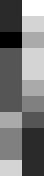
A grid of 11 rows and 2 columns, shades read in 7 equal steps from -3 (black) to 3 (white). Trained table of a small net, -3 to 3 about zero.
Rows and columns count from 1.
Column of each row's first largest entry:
2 2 2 2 2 2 2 1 1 1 1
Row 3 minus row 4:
-2 -1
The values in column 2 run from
-2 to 3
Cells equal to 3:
1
